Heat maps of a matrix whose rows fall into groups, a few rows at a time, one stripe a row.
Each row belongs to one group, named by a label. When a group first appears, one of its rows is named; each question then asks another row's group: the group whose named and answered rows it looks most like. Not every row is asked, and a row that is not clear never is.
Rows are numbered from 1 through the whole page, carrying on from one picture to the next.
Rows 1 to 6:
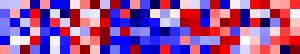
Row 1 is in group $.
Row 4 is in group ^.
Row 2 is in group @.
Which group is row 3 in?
@
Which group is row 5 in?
@
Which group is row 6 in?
$
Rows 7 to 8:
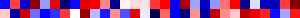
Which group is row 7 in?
@
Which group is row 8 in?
$
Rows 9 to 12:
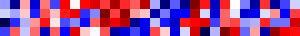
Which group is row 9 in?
^
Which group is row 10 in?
^
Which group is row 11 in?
^
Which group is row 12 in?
@
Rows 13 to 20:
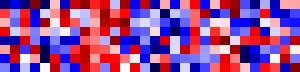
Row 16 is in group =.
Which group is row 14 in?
^
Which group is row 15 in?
^
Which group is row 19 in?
@
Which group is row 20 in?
$
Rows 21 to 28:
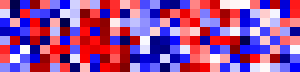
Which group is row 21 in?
=
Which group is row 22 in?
$
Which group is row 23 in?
@
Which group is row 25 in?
@
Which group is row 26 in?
^
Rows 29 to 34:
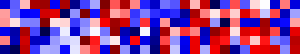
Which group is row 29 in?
^
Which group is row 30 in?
=
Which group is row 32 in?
$
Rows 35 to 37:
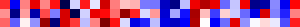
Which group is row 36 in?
^
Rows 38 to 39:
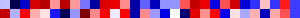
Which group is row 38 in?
^
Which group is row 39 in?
=
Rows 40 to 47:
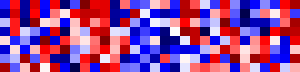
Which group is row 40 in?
@
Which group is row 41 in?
@
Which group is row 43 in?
@
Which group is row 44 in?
^
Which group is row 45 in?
^
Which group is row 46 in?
$
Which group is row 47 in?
=
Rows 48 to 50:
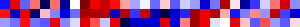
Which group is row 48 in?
@
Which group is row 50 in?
$
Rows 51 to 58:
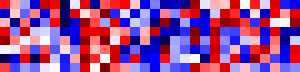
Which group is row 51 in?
=
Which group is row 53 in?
$
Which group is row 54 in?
=
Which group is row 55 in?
=
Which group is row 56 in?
$
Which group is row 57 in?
$
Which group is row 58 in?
=
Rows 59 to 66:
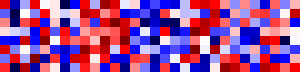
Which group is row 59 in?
=
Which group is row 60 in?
$
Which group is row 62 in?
^
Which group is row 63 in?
^
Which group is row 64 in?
=
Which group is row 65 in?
@
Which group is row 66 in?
$
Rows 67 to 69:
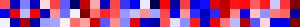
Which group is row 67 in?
$
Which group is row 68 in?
@
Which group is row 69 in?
$
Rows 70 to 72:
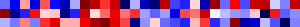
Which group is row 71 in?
=
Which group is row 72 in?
^
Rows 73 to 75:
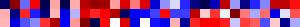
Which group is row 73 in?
@
